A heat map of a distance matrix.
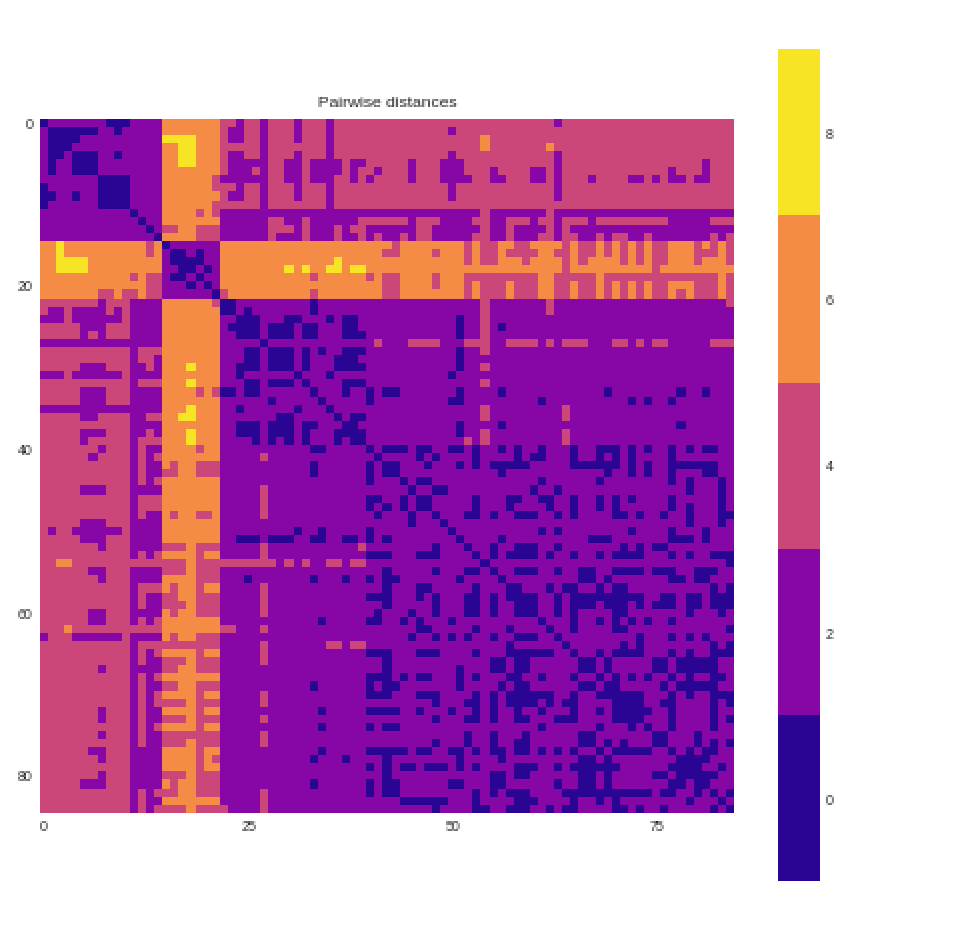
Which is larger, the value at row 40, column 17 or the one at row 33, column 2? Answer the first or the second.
the first
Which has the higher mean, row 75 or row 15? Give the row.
15
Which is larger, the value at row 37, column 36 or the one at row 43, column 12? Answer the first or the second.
the second
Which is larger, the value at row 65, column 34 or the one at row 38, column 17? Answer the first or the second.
the second
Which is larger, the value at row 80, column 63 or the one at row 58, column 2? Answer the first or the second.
the second
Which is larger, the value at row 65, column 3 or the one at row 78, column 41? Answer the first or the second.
the first
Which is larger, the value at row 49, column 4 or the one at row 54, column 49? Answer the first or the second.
the first
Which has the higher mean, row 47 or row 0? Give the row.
0
